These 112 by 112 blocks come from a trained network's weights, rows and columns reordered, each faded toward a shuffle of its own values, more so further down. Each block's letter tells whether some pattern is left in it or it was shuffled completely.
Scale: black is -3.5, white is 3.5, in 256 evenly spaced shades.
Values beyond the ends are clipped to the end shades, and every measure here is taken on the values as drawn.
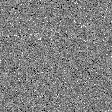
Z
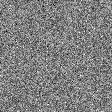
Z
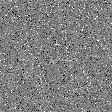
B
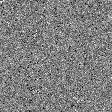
B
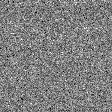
Z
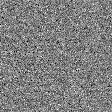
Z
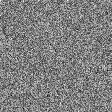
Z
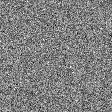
B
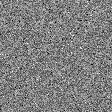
B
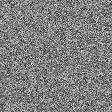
B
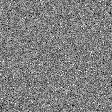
Z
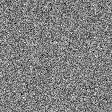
B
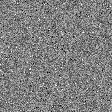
Z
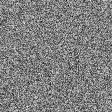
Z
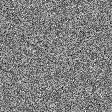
B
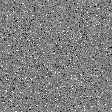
Z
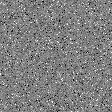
B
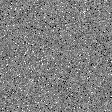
B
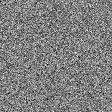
B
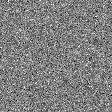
B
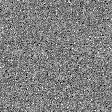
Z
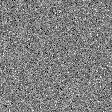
B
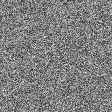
B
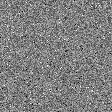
B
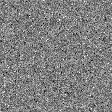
B
